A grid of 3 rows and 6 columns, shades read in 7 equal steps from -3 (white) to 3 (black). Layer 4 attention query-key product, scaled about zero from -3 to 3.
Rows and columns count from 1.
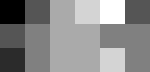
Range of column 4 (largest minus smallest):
1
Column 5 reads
-3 0 -2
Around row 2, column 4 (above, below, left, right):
-2 -1 -1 0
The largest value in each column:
3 1 -1 -1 0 1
